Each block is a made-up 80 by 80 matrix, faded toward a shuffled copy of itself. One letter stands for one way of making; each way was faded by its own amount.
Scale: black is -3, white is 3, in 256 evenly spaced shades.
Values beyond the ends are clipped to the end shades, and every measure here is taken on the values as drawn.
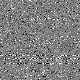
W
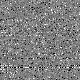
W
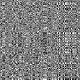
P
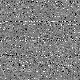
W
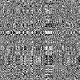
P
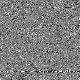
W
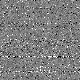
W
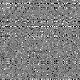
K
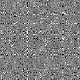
K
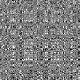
P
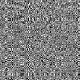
P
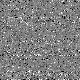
W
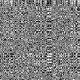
P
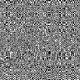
P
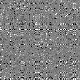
K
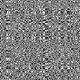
P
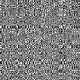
P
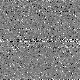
W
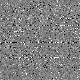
W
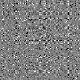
K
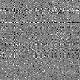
K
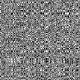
P
